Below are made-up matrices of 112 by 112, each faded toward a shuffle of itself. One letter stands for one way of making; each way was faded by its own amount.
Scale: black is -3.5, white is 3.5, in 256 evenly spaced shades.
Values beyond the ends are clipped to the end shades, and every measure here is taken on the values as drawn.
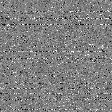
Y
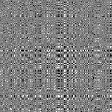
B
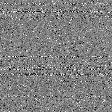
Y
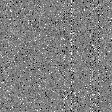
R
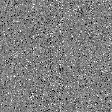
R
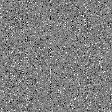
R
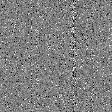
R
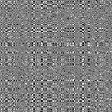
B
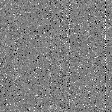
R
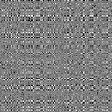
B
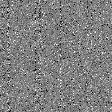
R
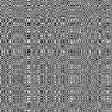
B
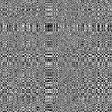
B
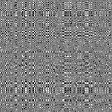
B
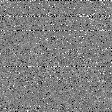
Y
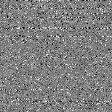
Y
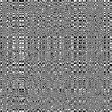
B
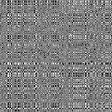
B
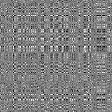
B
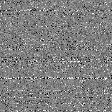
Y
